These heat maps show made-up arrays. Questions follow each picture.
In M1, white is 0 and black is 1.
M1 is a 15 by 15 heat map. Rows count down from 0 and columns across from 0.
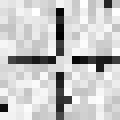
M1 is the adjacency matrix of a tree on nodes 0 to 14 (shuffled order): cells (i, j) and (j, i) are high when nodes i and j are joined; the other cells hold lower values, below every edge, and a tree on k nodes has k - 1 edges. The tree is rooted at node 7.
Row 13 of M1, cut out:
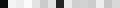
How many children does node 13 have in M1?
1
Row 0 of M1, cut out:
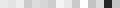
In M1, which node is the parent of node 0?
13
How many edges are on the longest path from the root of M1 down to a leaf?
2
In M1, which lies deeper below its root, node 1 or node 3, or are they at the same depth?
the same depth
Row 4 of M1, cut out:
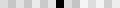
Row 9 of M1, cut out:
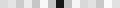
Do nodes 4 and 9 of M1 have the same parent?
yes
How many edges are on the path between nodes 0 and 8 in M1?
4
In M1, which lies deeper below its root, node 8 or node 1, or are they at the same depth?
node 8
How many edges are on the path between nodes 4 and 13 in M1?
2
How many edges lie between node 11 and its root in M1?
1
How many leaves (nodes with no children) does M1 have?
12
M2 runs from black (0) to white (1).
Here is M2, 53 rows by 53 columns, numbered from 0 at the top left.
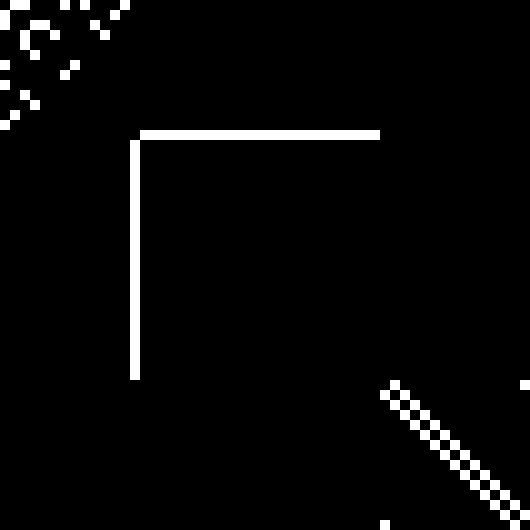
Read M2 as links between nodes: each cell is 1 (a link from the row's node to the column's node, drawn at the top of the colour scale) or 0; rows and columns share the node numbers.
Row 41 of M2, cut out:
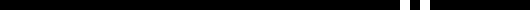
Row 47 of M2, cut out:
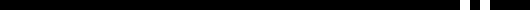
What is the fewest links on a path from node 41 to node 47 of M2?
6
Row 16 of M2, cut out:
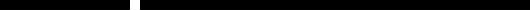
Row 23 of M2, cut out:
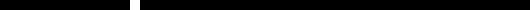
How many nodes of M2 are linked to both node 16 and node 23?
1
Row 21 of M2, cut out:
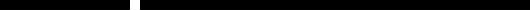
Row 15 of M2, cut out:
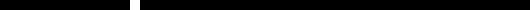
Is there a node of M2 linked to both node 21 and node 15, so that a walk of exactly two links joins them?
yes
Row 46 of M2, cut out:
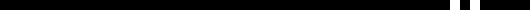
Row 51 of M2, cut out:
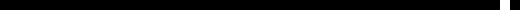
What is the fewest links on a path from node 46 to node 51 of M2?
5
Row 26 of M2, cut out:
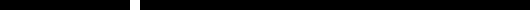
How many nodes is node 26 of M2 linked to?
1
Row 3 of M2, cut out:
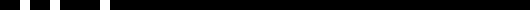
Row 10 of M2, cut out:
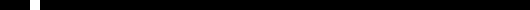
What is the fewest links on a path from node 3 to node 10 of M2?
1
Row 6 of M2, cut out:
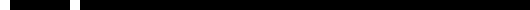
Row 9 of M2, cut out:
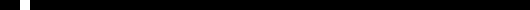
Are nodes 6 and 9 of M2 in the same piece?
yes
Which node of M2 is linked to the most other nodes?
node 13
